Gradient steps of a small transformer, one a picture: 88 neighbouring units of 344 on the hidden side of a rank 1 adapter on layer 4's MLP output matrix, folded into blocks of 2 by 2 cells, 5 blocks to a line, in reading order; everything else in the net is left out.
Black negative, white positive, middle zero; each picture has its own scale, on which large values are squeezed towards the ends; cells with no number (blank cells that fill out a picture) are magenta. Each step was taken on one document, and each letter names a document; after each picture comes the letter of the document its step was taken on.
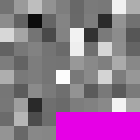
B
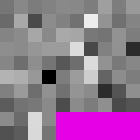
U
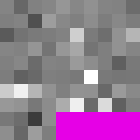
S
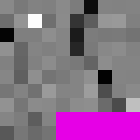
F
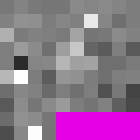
U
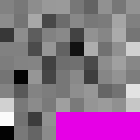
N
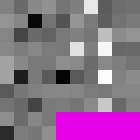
B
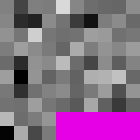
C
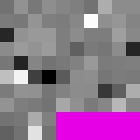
U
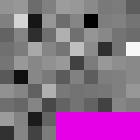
C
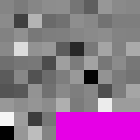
N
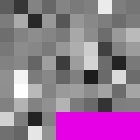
S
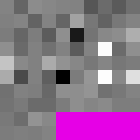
B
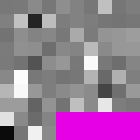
S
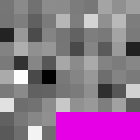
U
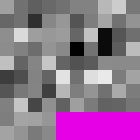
B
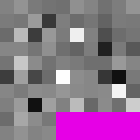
B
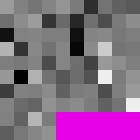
F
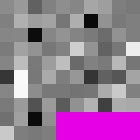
C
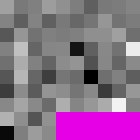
N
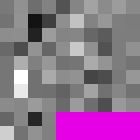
C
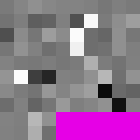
F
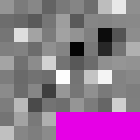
B
